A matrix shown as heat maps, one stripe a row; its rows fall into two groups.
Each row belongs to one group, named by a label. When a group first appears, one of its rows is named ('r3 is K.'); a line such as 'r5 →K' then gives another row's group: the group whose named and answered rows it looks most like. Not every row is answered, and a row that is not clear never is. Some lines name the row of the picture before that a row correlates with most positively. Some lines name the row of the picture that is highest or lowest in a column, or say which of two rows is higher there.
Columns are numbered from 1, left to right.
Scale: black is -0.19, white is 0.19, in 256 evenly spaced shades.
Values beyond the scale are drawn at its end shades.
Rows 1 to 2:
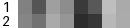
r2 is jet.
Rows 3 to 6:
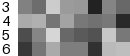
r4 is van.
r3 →jet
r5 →jet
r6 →jet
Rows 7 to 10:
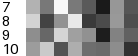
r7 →jet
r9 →jet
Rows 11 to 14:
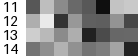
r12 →van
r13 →van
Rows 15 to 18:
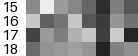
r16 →van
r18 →jet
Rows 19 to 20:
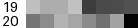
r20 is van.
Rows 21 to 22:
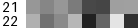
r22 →van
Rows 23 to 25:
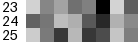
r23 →jet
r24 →jet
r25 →van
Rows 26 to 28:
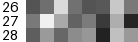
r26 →jet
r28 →jet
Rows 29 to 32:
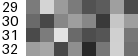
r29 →van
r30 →jet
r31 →jet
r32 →van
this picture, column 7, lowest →29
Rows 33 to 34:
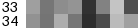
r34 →jet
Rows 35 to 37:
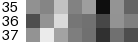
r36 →jet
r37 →van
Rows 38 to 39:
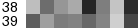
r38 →van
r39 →van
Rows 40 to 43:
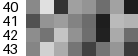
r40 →van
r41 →jet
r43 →van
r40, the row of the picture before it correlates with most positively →39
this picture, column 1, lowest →41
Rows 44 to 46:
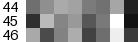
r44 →van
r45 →van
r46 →van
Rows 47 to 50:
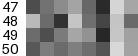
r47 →jet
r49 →jet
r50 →jet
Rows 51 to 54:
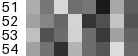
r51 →jet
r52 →van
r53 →van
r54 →van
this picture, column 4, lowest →51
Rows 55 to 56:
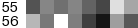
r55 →jet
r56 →jet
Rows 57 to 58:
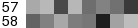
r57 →van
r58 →jet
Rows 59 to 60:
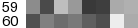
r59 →jet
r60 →jet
